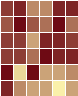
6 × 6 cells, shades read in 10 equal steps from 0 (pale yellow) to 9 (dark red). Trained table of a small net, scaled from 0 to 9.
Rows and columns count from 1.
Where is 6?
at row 2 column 1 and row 2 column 3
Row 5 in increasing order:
1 3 3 4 9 9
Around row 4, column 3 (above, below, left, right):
3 9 7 9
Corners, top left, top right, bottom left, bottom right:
7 8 8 3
